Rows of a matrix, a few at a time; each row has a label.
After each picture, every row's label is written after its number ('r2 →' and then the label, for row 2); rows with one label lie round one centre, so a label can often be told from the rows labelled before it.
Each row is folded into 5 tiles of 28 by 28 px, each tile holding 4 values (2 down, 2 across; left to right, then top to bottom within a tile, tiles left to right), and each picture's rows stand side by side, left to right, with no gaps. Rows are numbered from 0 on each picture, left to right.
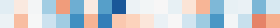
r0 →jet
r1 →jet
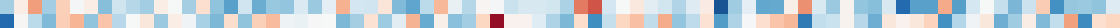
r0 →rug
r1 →jet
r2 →jet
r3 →rug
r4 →rug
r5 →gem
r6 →gem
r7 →jet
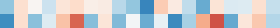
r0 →rug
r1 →rug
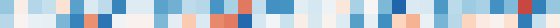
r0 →jet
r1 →gem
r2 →jet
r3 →gem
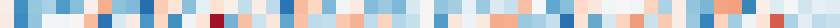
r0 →gem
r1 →rug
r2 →rug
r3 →gem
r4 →rug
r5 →rug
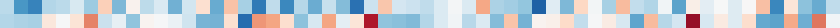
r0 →gem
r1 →jet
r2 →gem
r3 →jet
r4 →jet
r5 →jet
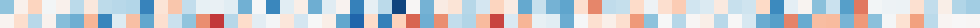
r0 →jet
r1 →rug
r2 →jet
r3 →rug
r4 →rug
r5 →jet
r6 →rug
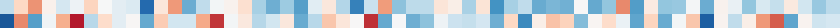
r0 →rug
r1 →rug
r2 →gem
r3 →jet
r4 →jet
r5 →rug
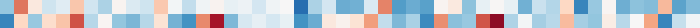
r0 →rug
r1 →rug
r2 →gem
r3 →rug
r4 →gem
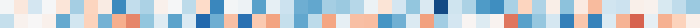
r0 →jet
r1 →jet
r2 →gem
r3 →gem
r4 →rug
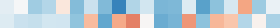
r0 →jet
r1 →gem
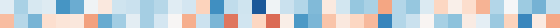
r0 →gem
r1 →jet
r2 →gem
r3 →jet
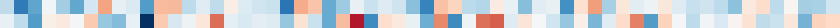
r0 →gem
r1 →rug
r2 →rug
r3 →rug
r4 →rug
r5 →jet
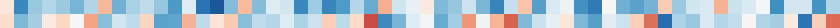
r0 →gem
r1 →gem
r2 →gem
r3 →gem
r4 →gem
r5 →jet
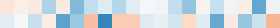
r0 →jet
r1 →jet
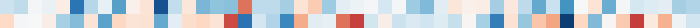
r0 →jet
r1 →gem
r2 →rug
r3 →jet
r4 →rug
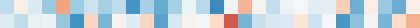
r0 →jet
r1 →gem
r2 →jet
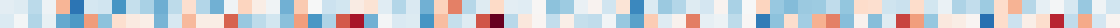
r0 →jet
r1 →gem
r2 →rug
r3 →rug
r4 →jet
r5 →jet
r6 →rug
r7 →rug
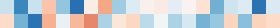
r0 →gem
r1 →jet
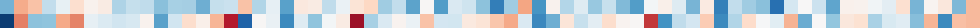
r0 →rug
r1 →gem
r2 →rug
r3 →gem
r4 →gem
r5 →gem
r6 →jet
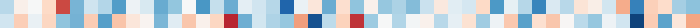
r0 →jet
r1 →gem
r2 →rug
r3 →jet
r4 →jet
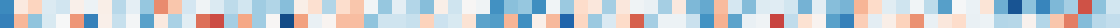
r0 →rug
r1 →rug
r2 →rug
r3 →jet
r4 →rug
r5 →rug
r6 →rug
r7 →gem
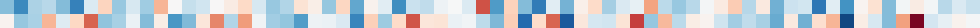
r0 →gem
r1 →rug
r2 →jet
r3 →jet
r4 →rug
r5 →jet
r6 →rug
